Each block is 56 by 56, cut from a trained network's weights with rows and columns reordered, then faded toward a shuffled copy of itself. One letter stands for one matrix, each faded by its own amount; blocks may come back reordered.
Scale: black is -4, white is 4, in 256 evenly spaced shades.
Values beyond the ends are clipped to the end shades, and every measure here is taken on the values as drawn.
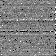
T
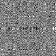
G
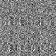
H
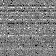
T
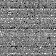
T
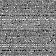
T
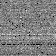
T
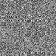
H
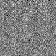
H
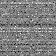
T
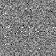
H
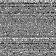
T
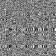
G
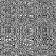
G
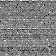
T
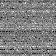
T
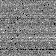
T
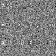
H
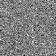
H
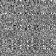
G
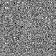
H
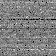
T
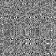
G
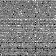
T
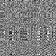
G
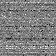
T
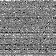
T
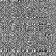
G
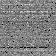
T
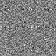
H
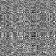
G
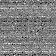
T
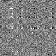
G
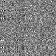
H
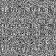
H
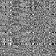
G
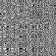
G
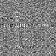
G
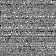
T
